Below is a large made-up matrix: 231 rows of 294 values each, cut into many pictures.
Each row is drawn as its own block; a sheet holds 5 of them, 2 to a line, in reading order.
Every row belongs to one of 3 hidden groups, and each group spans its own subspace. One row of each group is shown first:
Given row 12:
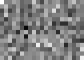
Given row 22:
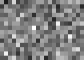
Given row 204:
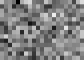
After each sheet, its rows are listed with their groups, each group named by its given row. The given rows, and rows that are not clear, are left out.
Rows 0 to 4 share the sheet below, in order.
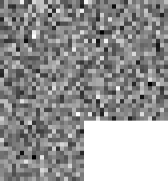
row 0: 204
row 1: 12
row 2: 204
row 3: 22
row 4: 204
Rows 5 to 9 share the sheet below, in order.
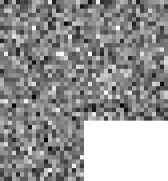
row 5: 22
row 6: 22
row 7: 204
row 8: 204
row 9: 12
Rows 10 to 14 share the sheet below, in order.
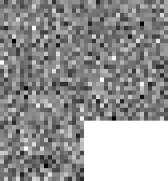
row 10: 22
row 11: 22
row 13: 22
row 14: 12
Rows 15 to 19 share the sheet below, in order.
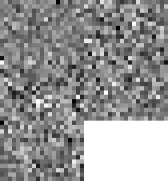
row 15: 12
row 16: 22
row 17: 12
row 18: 204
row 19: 12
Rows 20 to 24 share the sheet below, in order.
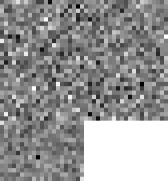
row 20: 22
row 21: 12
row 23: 22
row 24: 12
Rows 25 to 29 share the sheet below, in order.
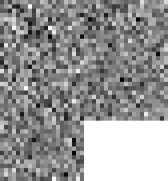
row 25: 12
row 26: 12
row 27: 12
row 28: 22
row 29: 12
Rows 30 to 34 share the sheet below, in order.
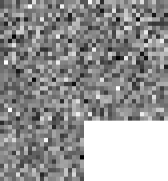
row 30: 12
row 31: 204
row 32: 204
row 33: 22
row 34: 12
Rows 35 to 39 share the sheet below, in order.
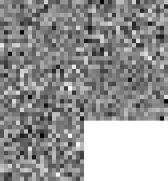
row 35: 204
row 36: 22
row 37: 12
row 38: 22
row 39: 204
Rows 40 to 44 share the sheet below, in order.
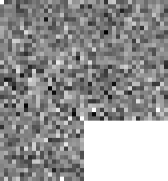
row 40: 22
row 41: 204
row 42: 12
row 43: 204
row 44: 12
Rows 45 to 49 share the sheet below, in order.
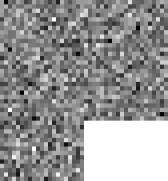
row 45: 204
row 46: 204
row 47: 204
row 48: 204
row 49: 22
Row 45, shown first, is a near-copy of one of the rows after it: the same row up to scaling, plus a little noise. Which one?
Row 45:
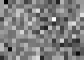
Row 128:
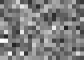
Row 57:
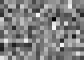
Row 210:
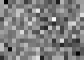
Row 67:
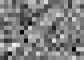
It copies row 210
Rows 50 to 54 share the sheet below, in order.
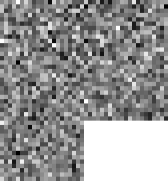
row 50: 22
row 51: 22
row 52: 204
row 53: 22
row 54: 12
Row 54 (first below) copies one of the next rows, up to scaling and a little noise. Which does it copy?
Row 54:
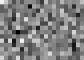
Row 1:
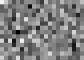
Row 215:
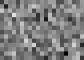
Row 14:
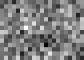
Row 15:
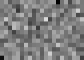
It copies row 1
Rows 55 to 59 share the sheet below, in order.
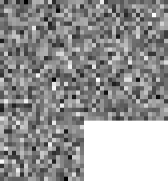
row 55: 22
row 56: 204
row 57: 204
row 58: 204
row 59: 22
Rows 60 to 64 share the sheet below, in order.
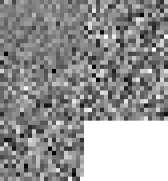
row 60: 22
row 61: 12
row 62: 12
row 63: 204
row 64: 12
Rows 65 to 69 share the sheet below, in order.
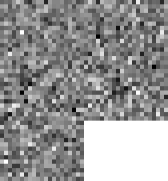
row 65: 204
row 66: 22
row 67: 204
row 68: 12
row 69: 204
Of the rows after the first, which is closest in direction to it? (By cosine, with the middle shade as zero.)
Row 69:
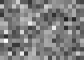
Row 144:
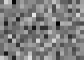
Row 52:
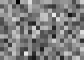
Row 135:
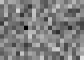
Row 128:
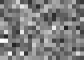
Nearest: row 128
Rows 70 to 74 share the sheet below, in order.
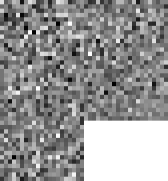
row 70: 12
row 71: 22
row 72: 12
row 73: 204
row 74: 12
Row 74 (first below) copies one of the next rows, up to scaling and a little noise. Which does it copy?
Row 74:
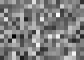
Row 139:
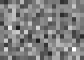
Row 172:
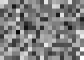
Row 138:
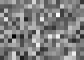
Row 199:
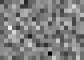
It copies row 138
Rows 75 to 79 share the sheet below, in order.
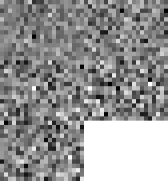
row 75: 204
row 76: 204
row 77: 22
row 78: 22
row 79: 22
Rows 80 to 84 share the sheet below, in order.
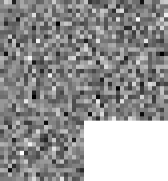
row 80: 22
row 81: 204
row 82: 204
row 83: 22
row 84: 204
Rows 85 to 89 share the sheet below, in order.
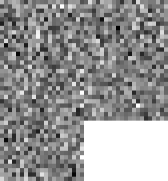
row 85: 12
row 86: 22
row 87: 204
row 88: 22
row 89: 12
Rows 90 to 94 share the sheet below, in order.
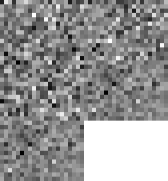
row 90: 22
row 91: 204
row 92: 22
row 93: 204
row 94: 204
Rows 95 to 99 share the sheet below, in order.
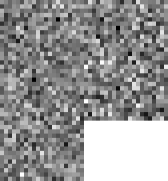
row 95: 12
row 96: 22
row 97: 12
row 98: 22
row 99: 12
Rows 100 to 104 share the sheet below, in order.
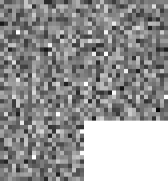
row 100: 12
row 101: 204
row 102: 22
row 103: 12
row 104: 204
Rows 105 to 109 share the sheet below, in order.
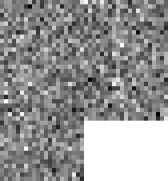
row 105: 12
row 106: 12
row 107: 204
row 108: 12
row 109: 12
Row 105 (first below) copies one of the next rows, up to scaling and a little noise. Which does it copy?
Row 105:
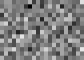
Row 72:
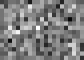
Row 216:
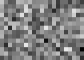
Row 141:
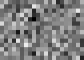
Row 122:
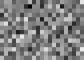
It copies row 122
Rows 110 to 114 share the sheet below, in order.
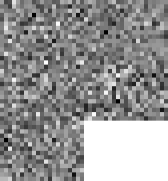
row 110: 22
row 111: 204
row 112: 204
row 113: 204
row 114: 12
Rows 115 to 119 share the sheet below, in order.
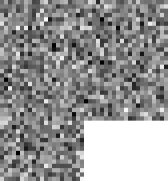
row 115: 12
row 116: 22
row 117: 12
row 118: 22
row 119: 12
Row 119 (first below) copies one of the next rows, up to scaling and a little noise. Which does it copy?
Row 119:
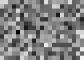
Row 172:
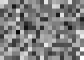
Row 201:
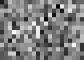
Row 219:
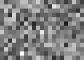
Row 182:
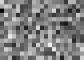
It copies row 172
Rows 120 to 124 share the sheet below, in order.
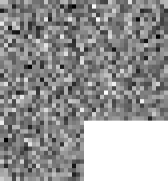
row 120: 12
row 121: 204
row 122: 12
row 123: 204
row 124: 12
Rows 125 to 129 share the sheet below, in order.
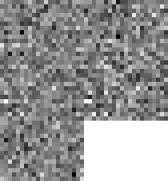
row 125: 204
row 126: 204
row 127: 204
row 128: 204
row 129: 12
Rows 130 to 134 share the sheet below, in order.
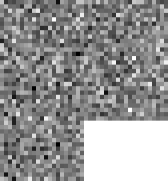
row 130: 204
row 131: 204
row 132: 22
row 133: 204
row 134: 22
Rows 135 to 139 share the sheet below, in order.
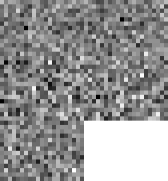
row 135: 12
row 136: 22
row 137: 22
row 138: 12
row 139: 12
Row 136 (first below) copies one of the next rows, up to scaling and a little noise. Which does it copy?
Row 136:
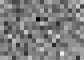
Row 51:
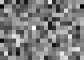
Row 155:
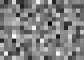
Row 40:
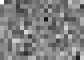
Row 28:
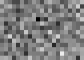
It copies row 28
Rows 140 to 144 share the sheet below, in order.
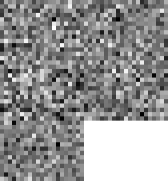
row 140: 204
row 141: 12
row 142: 204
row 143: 204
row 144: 22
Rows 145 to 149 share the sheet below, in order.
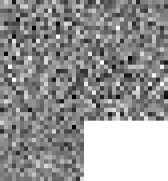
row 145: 22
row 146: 22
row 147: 204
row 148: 204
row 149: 12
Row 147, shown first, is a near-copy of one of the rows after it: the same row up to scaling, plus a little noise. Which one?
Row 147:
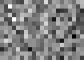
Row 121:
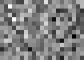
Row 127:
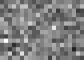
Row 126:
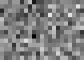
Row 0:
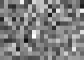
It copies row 121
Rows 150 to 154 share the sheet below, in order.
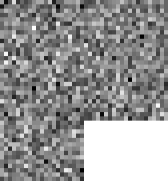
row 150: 22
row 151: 22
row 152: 22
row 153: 12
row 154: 12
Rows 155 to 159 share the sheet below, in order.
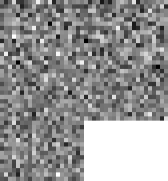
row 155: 22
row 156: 22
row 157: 204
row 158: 12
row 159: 22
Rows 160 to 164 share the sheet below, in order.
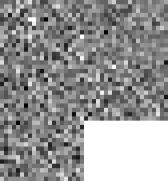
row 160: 12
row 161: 204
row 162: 12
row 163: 12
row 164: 22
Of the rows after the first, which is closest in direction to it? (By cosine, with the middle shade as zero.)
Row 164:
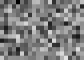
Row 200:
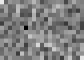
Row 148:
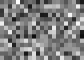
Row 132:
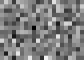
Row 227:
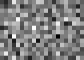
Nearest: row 227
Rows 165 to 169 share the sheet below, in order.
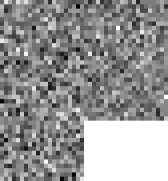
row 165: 22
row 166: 22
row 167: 22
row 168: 12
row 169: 12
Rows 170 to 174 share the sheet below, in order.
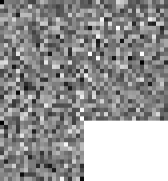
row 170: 12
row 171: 22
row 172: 12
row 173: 12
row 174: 12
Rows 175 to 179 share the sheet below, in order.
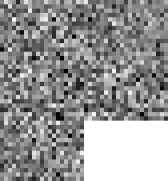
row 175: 204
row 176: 12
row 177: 204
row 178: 204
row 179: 204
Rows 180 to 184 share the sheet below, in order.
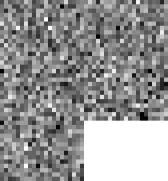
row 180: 12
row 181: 22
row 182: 12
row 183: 204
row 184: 12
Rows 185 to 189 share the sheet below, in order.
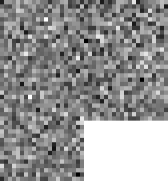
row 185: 22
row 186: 22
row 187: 12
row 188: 12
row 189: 204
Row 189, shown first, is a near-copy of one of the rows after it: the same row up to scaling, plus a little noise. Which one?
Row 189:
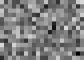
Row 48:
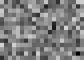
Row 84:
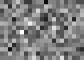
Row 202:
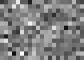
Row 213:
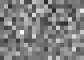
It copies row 48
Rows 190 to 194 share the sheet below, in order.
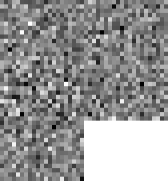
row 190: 204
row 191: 12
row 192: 22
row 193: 22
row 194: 12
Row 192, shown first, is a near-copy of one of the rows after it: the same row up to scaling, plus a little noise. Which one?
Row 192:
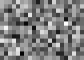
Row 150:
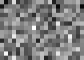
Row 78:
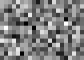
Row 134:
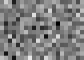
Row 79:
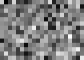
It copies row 78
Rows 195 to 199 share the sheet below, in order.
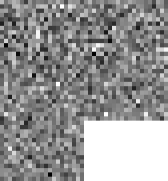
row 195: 12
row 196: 204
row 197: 22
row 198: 22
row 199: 12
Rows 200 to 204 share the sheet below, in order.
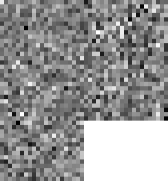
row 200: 12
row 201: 12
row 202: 204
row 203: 12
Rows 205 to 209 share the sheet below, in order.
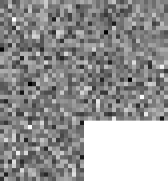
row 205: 204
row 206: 204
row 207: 204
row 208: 22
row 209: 12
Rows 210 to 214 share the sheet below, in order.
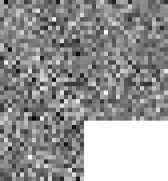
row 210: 204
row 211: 204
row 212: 204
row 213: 204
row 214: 12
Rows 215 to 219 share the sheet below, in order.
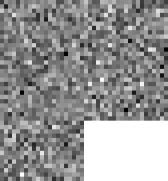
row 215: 12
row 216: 12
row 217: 204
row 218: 22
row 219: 12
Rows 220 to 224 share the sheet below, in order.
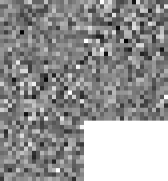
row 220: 204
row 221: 22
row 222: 204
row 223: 12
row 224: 204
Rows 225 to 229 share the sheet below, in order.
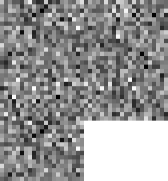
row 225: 204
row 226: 204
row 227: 22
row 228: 12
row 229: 204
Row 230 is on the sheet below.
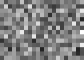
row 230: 204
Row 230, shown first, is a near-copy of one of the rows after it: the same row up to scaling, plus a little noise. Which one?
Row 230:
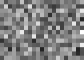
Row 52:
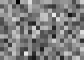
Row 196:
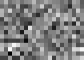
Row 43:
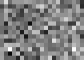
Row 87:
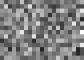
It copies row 87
